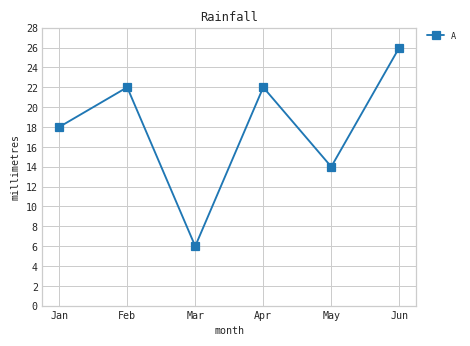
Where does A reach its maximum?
Jun
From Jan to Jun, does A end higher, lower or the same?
higher
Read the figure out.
Title: Rainfall
x-axis: month, ticks Jan Feb Mar Apr May Jun
y-axis: millimetres, ticks 0 2 4 6 8 10 12 14 16 18 20 22 24 26 28
Legend: A
Values:
A: 18 22 6 22 14 26
